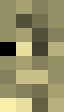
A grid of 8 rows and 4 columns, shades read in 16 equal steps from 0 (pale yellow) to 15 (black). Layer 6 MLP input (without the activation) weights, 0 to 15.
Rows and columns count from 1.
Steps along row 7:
up up down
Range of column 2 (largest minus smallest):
9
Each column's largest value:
15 10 11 7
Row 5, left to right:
6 5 7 6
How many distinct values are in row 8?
4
